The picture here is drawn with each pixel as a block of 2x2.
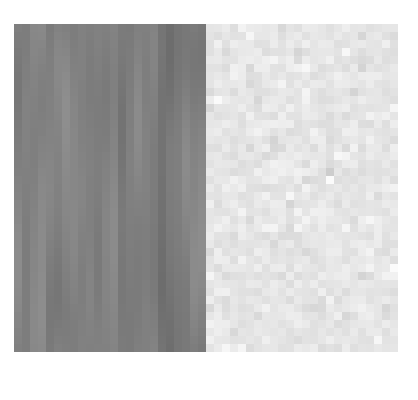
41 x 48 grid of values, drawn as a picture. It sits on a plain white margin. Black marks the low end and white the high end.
It is made of 1 by 2 panels. Panel 1,1: middling, streaked downward, faint in contrast. Panel 1,2: very high, fine-grained, faint in contrast.
